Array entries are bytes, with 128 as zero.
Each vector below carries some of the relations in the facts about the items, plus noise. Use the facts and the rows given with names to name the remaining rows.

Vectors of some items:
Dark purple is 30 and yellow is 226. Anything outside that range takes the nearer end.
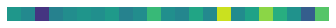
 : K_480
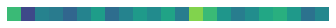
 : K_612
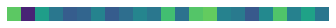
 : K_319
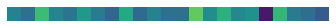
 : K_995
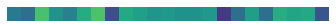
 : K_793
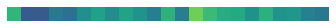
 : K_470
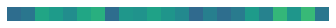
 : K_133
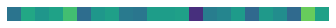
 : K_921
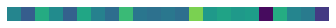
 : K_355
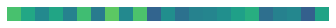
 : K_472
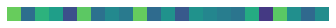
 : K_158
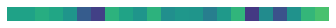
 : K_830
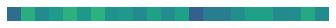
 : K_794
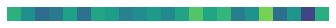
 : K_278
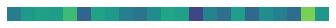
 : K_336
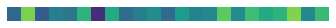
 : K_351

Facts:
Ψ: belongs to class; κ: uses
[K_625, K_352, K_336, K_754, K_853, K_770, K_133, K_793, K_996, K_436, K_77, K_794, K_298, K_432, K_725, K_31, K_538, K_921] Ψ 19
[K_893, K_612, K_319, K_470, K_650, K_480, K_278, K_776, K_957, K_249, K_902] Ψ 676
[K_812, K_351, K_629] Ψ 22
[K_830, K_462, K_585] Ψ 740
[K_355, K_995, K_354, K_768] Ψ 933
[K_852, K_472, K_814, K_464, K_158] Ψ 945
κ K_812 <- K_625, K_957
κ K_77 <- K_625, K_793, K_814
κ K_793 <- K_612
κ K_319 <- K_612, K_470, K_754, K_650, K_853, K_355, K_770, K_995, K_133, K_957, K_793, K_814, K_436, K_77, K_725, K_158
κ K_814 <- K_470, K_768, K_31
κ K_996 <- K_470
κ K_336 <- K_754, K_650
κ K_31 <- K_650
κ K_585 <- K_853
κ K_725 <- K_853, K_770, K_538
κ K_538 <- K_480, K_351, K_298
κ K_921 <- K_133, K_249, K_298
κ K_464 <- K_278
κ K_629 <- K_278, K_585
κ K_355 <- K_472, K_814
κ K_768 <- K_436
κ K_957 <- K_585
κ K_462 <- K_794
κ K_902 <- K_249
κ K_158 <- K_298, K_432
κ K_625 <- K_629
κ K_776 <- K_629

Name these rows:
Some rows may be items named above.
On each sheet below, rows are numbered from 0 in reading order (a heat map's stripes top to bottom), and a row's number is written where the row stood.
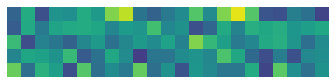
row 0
K_768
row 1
K_298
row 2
K_612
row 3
K_354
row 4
K_158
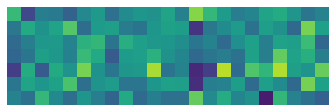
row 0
K_612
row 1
K_921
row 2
K_436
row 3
K_770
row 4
K_538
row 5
K_921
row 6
K_995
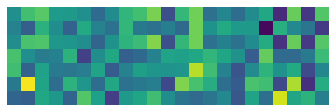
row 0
K_585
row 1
K_355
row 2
K_585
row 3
K_776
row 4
K_957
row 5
K_629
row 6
K_725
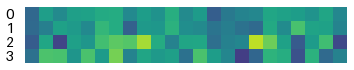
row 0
K_432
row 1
K_853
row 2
K_31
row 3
K_625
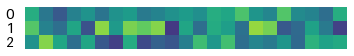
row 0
K_249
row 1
K_814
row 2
K_812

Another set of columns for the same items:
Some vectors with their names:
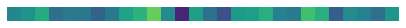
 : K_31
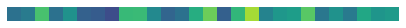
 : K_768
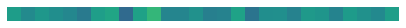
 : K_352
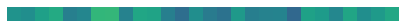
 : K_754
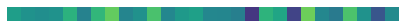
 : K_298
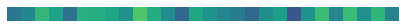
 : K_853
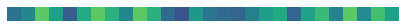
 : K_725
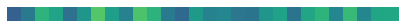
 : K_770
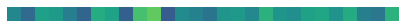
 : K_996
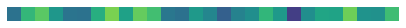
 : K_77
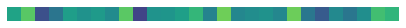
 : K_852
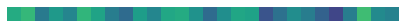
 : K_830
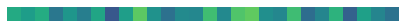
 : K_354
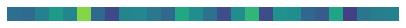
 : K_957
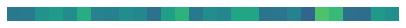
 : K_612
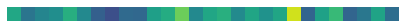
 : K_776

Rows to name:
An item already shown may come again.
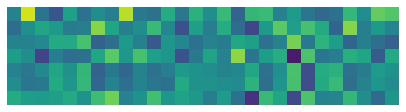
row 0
K_814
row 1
K_538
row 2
K_650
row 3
K_625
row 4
K_319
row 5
K_319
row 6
K_298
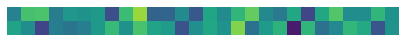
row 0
K_355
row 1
K_625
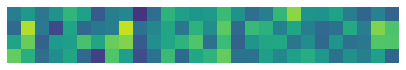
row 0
K_480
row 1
K_814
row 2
K_158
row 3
K_351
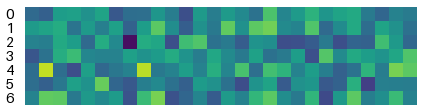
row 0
K_470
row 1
K_354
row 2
K_585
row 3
K_436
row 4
K_814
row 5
K_957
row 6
K_355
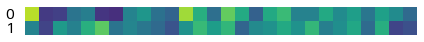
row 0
K_629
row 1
K_249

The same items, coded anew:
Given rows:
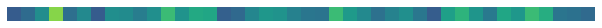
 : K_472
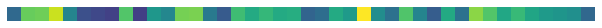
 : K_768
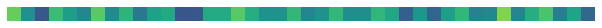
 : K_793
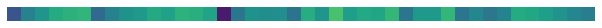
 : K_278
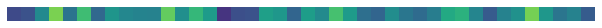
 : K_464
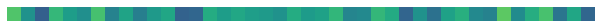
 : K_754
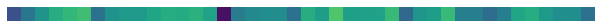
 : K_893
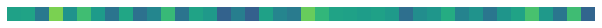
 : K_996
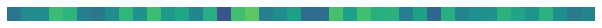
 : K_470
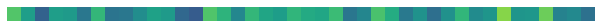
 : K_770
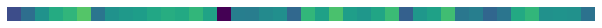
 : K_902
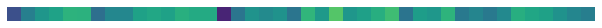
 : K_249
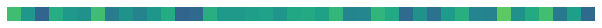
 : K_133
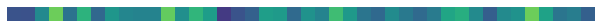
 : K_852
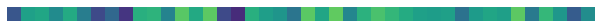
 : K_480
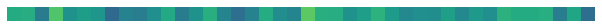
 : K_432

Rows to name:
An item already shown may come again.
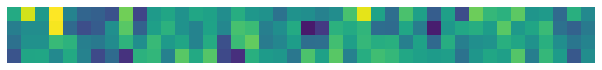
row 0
K_31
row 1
K_814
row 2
K_470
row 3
K_480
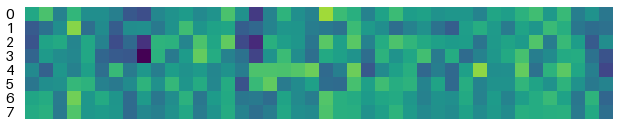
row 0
K_298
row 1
K_472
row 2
K_480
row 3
K_351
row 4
K_995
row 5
K_470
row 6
K_794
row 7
K_432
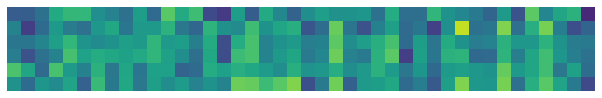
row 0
K_812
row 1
K_158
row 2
K_650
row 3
K_319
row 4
K_436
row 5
K_355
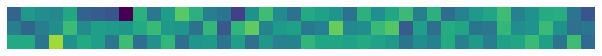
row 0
K_351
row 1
K_612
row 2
K_625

